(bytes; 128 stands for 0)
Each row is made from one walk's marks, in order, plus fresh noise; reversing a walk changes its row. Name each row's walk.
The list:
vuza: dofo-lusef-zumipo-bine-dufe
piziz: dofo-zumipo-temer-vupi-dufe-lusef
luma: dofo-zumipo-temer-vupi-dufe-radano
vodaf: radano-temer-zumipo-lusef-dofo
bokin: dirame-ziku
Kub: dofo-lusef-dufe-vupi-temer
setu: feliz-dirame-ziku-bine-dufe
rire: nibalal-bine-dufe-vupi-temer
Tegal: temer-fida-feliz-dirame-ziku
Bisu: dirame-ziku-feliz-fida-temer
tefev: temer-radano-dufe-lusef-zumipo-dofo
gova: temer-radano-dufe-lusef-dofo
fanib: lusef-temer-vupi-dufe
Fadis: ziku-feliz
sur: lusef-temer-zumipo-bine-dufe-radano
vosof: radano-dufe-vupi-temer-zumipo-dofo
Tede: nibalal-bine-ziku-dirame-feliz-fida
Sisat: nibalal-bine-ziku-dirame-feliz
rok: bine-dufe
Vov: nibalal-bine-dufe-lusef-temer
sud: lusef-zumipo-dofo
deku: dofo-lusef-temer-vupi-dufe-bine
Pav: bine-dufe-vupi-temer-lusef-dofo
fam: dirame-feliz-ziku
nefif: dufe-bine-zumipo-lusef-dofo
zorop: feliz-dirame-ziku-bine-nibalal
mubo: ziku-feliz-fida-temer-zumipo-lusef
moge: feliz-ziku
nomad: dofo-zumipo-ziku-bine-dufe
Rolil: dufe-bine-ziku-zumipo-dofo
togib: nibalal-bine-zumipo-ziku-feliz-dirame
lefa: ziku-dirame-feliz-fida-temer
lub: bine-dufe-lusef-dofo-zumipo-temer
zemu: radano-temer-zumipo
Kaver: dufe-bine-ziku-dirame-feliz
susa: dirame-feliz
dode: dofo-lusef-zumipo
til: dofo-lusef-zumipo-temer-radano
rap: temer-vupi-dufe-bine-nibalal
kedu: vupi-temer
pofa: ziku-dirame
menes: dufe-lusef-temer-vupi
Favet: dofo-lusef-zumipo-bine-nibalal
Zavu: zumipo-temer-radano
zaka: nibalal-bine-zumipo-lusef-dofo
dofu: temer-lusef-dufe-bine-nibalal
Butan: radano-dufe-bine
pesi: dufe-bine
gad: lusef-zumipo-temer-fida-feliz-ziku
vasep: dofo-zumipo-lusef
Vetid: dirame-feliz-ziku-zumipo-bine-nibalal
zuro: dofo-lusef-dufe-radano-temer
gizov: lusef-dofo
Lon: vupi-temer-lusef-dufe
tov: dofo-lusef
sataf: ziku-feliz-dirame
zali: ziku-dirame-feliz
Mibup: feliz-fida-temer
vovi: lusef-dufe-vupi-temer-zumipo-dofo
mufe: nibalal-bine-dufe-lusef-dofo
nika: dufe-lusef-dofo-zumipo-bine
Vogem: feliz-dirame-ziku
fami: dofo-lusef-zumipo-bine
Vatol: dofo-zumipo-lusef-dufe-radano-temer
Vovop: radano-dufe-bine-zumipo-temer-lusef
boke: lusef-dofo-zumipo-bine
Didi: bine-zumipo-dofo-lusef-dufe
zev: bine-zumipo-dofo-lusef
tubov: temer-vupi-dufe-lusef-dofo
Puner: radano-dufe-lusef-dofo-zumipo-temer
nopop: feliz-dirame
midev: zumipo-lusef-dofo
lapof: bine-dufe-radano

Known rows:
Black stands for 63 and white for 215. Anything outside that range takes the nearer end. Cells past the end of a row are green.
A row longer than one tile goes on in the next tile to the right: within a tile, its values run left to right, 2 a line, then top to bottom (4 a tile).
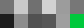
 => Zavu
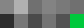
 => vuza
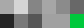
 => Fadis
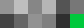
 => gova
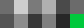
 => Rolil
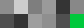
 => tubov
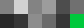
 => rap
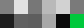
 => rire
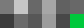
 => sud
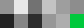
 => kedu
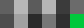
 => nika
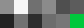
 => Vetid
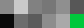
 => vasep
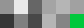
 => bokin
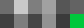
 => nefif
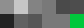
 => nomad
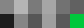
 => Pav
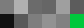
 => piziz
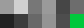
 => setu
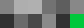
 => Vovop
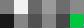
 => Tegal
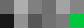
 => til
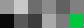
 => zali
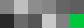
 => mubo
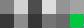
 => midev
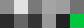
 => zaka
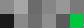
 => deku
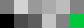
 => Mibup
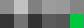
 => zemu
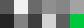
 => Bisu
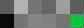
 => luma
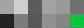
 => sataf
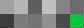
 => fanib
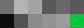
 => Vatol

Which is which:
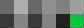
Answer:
vosof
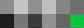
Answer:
rok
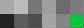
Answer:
pofa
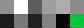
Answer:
Sisat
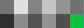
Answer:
pesi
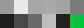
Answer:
Vov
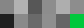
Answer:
Kub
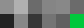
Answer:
fami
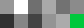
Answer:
fam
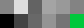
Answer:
nopop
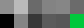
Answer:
Favet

